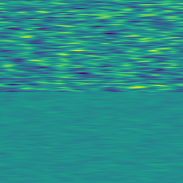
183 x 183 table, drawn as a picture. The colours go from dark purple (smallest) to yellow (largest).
The bottom part is calmer, past a seam about 50% of the way down. A few values lie far out on both sides of the bulk. There is no overall slope. Streaks run across, left to right.
